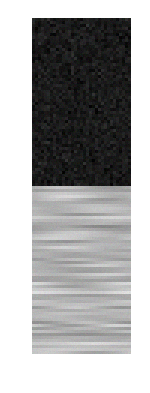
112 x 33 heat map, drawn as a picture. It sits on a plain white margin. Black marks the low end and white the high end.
It is made of 2 by 1 panels. Panel 1,1: very low, fine-grained, faint in contrast. Panel 2,1: high, streaked across.
